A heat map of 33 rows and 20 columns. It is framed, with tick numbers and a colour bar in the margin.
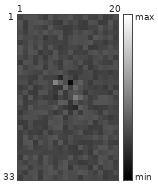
Stripes: none. Slope: none. Roughest part: centre. Odd patch: rougher, in the centre. Average level on the scale: 30%. Histogram: heavy tails on both sides.
